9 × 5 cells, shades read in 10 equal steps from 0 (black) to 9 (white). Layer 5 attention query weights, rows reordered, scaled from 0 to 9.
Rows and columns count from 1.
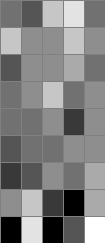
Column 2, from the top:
3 5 5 5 4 4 3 7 8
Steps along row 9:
up down up up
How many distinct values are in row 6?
3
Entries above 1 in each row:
5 5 5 5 5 5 5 4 3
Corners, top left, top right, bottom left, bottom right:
4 4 0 9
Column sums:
32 44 40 39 49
